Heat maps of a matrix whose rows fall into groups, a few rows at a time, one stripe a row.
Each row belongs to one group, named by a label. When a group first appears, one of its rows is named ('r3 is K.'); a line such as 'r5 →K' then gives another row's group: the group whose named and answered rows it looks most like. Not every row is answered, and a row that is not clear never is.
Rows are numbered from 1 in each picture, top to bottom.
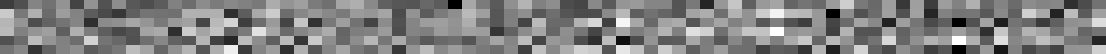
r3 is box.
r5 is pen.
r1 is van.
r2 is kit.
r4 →kit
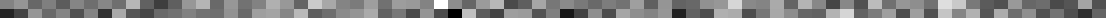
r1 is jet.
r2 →van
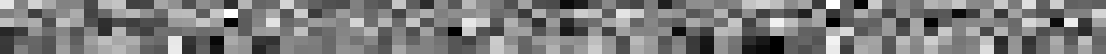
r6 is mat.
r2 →box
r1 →pen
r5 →mat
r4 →van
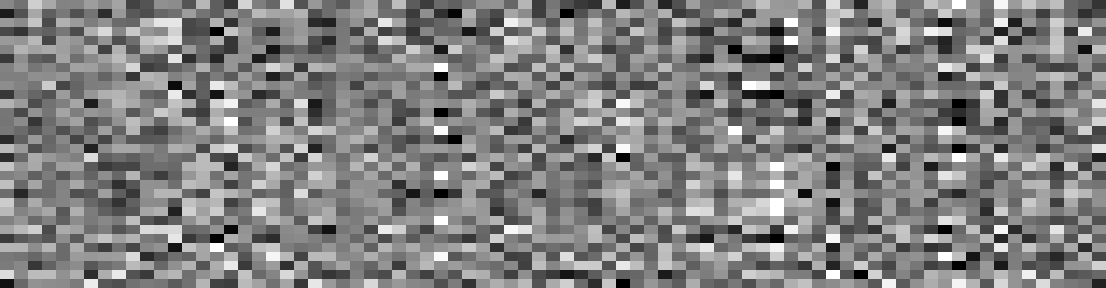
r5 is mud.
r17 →box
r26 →mud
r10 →kit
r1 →pen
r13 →mud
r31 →pen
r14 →box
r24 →kit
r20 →jet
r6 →mud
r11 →mat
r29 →jet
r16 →van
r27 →mat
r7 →mat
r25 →jet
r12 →box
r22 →mud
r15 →jet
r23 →kit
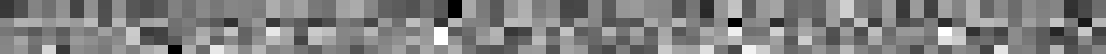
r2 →van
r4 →jet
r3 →mud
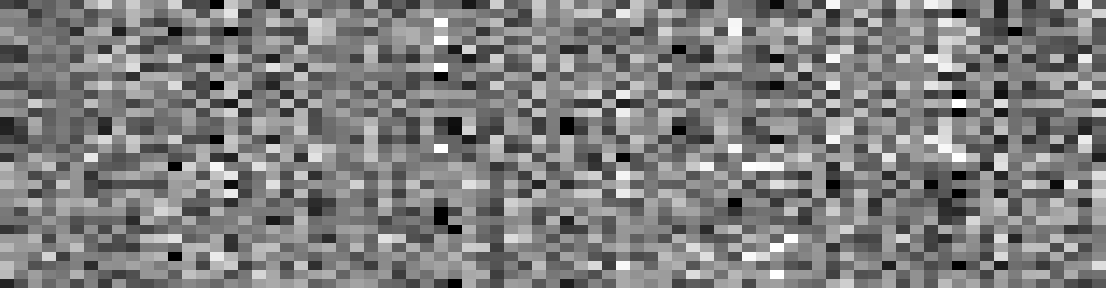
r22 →box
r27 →mud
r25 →mud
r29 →kit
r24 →mud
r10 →mat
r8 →jet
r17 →jet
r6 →van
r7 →mat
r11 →box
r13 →box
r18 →pen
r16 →mat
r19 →kit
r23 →mud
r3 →jet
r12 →pen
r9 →mud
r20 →box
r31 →kit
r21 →kit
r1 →mat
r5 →jet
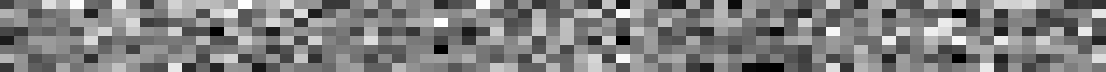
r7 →box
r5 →pen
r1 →pen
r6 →mud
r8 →mat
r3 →jet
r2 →box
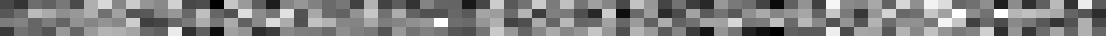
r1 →mat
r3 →jet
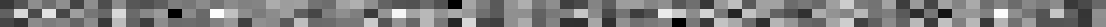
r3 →van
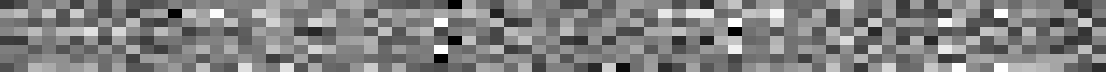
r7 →mud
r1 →van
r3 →jet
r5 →van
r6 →jet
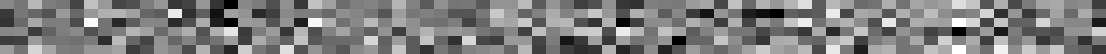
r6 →pen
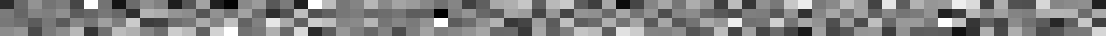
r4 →box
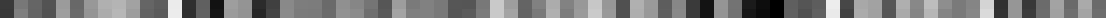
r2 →mat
